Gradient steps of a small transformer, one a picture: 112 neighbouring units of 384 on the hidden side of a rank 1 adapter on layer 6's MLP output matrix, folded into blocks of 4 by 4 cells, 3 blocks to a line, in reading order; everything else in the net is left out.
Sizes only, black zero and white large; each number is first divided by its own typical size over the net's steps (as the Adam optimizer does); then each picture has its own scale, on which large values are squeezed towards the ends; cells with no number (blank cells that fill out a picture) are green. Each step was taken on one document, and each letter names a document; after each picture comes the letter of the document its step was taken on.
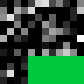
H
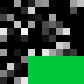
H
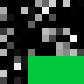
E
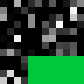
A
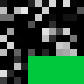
E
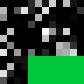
E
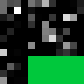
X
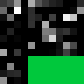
X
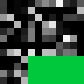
H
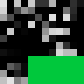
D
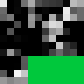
D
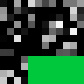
A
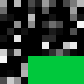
A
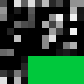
A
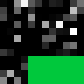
A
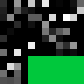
X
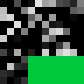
H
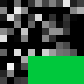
H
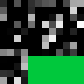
A
